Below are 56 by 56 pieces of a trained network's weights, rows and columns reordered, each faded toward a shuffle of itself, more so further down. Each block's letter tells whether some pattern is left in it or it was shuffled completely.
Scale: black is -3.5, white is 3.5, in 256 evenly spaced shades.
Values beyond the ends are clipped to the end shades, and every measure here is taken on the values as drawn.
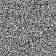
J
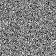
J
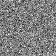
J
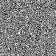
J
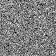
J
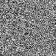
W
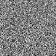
W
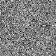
W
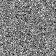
J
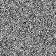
J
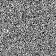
J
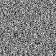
W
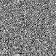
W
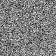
J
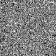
W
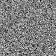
J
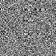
W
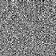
W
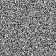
J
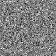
W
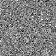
W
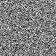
J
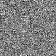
W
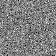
J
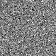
J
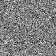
W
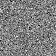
J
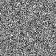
W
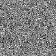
W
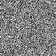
W
